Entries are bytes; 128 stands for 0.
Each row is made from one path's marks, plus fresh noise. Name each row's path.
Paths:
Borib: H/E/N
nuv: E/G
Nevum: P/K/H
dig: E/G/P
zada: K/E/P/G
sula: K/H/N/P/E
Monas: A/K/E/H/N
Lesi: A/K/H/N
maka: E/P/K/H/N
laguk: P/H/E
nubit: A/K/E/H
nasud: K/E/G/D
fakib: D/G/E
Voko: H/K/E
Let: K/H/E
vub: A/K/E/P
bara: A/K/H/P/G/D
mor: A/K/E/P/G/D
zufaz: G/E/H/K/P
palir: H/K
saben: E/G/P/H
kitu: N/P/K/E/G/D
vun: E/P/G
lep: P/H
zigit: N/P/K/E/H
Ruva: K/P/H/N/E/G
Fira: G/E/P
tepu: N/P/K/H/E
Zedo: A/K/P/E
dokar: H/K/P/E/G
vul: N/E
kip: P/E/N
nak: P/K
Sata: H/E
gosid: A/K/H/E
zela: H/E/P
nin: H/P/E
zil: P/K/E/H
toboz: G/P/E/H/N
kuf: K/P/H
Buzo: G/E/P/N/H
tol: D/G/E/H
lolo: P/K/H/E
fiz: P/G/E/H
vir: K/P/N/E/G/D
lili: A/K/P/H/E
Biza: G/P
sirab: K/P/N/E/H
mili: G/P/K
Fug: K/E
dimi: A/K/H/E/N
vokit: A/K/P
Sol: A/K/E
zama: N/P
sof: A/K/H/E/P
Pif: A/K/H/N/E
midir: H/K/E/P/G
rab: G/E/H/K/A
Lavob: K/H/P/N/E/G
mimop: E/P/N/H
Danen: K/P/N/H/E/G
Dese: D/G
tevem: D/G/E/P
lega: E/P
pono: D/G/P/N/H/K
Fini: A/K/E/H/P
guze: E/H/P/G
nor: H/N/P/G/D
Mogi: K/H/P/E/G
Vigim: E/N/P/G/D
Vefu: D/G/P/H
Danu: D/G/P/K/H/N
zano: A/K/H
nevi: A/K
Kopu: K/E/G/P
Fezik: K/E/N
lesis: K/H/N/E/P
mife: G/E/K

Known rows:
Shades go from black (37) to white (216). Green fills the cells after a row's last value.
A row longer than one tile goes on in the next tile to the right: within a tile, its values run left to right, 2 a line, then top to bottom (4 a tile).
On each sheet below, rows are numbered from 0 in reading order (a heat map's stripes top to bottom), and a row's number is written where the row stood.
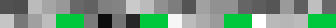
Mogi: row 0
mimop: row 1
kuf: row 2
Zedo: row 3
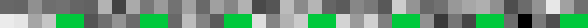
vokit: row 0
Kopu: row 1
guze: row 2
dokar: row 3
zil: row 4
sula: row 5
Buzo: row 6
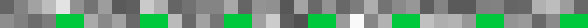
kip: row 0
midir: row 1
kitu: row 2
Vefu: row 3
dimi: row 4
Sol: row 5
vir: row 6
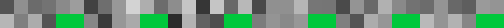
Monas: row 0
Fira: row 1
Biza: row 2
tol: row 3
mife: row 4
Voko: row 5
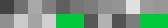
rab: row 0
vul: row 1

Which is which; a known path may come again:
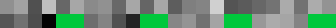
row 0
nor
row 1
pono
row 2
fakib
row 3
tepu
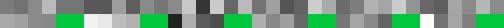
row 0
lep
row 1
lili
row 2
Biza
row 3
midir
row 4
sirab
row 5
maka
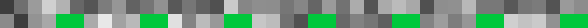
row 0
Fira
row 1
gosid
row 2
vub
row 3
Danu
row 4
vun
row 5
tol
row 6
Fini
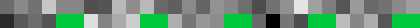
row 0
zama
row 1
dokar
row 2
nasud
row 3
Buzo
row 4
Monas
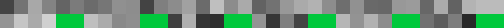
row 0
rab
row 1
Lesi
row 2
Vigim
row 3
sula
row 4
Voko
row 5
toboz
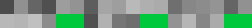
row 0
nubit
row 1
Borib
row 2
palir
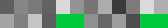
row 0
zigit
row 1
zada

